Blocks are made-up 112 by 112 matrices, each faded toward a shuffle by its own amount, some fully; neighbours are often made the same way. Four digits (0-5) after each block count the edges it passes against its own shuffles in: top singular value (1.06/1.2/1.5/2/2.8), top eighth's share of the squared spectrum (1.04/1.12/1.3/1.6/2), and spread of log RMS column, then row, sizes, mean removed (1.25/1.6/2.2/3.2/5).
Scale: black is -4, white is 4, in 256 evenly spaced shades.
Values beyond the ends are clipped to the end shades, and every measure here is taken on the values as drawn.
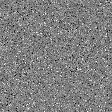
0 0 0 0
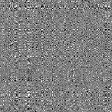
5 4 3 3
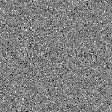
3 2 1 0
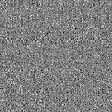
4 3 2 2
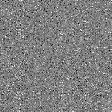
3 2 1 1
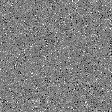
3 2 1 0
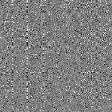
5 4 3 2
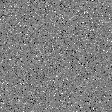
2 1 0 0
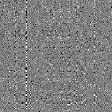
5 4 3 2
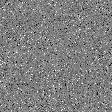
1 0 0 0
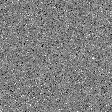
0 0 0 0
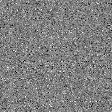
1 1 0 3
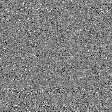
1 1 0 3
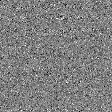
0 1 0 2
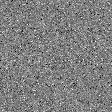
0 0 0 1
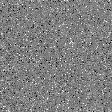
3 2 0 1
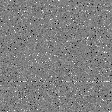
3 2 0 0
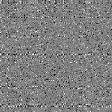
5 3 2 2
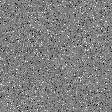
3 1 0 0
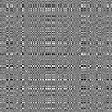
5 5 4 4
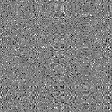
5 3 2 2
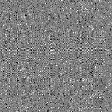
5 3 2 2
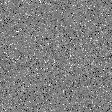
0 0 0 0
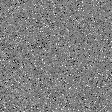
0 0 0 0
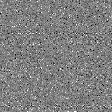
4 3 1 2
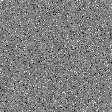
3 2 0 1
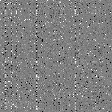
4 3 2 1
